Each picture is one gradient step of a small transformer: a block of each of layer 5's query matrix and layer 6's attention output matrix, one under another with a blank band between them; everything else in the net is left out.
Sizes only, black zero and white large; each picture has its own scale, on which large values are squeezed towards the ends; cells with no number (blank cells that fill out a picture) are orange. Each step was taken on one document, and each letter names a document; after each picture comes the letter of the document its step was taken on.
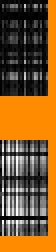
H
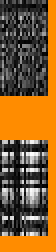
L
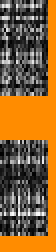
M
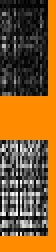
L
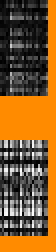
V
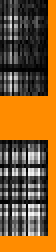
V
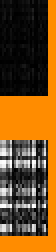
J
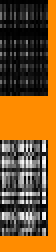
L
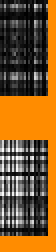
H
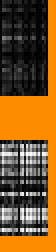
L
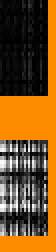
J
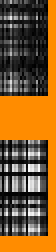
V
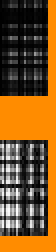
H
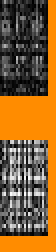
M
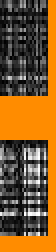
V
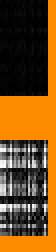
J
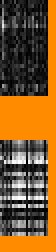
M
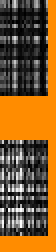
H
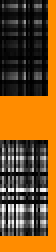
H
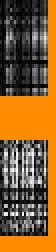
V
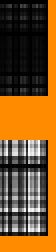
V
